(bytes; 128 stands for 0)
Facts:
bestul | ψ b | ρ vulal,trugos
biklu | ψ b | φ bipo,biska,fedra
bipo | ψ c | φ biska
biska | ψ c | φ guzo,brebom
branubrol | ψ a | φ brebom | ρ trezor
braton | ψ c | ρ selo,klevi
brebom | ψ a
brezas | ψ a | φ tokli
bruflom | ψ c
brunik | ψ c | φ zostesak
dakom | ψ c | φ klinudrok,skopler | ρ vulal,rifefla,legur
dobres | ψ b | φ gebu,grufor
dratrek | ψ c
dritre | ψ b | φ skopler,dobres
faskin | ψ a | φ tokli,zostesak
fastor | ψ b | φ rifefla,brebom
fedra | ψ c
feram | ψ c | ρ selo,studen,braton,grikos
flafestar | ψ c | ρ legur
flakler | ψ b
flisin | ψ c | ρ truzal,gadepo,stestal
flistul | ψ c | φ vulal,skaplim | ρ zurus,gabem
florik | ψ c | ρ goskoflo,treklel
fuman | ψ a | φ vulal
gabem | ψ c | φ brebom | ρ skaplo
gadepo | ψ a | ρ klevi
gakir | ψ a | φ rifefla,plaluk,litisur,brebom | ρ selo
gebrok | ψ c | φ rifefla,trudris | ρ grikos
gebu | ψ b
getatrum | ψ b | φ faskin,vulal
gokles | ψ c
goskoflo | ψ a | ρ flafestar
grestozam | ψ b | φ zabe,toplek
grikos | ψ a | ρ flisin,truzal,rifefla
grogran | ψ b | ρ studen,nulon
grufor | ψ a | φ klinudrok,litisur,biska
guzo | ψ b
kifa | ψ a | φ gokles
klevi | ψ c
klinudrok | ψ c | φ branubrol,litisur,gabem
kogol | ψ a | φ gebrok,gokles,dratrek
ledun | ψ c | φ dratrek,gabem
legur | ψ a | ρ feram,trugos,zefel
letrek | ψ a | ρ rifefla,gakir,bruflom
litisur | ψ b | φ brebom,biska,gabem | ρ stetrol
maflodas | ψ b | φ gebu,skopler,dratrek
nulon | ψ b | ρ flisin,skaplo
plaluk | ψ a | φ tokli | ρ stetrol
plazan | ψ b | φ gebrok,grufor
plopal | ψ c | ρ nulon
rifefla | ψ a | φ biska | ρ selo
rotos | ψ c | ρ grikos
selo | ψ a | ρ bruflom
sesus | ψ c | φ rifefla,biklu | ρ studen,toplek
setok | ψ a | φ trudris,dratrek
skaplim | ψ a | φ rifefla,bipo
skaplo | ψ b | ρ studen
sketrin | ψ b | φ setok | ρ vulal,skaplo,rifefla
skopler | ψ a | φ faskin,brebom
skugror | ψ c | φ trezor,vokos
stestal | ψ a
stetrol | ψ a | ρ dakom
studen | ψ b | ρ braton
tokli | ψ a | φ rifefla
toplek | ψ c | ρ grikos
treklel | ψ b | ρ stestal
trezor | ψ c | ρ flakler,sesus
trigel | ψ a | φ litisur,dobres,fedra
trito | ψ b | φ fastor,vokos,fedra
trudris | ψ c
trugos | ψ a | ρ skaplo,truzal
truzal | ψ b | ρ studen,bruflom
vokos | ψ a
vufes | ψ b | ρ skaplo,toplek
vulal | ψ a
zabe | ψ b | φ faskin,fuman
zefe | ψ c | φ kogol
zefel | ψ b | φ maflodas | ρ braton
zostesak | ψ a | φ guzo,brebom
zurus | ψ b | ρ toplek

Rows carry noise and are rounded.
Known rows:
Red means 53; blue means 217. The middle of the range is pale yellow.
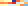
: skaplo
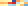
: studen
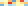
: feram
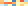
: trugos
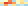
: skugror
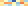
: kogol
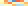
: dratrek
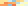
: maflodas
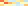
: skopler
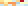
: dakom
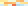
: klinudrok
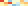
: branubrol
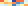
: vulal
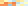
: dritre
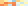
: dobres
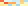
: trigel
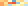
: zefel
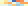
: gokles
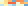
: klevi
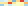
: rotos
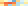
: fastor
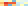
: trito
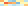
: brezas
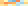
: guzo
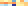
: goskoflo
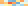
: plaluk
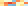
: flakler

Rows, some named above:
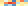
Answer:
selo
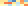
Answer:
setok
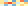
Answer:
grikos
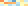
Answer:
skaplim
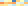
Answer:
treklel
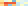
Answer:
trito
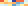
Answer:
vulal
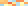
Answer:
gabem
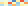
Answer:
gebrok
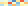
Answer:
gebrok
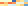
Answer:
nulon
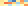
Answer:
setok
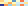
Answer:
flistul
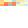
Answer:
dritre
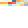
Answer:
truzal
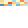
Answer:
sesus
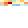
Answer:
trezor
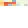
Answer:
trito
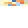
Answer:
zefe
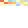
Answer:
grufor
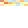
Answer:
skopler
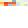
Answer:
trito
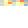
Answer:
flisin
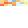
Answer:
gebu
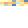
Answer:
stestal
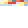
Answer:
bruflom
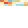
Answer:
brebom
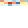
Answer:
gakir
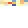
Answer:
gadepo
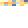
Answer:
stestal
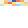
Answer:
trudris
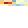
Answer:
vokos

